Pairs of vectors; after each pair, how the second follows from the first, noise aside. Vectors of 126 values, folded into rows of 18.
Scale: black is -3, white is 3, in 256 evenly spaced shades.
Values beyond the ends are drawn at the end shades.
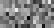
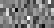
sign-scrambled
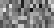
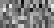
copied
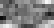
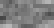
shrunk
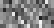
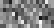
copied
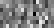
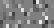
partly zeroed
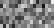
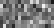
sign-scrambled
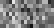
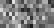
copied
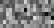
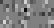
partly zeroed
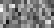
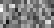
copied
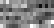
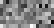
sign-scrambled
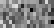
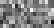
sign-scrambled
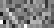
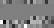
partly zeroed
